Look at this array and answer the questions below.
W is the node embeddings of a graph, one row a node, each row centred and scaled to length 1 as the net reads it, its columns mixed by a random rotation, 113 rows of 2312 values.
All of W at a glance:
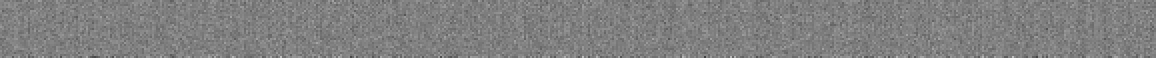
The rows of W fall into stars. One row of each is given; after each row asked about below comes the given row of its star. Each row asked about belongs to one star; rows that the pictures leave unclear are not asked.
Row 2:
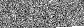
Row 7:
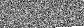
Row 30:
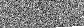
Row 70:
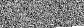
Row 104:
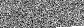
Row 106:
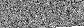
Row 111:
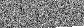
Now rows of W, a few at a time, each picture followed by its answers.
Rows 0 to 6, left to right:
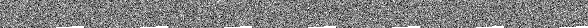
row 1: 111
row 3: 2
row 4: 111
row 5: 2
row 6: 7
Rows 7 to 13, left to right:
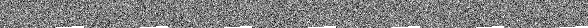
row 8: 70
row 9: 70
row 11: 111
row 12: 30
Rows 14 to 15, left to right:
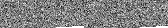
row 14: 106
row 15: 70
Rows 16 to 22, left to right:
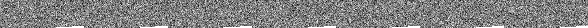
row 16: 2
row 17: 104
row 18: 7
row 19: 111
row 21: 30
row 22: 104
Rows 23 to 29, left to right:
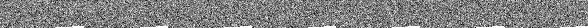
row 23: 70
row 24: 104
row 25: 30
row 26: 2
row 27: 111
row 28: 106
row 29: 106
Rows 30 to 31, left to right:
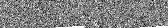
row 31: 7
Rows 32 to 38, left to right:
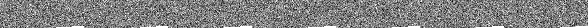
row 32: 2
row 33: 2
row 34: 111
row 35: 2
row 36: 70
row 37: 30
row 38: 104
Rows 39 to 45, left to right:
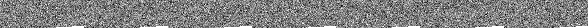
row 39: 2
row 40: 111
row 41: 2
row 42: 30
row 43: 111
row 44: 7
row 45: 30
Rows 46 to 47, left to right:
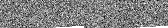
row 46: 106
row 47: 30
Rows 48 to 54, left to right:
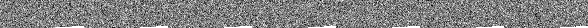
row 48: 30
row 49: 106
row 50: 70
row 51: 104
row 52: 2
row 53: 70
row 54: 70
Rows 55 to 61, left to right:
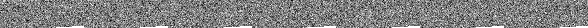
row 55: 106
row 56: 106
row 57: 7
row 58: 30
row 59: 7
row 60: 7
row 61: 2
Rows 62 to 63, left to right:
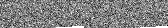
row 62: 70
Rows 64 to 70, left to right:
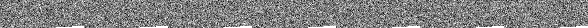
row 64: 70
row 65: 30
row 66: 7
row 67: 104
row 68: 104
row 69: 70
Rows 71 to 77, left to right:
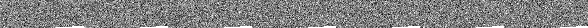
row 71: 30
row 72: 106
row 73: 70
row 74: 2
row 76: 30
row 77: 2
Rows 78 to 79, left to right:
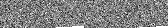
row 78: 111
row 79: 30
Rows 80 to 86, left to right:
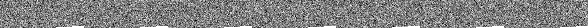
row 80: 7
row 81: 111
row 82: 106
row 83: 104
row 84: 104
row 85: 111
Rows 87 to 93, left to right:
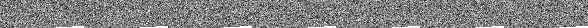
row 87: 111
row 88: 106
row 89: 30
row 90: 111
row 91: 104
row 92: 111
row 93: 30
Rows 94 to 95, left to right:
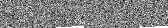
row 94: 104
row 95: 30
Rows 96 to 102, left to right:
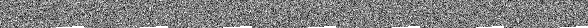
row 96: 30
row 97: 106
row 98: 7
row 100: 7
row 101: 104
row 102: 70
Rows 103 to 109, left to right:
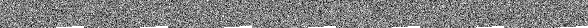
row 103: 2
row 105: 104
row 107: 7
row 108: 30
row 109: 30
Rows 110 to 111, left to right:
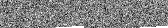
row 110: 2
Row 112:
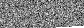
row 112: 7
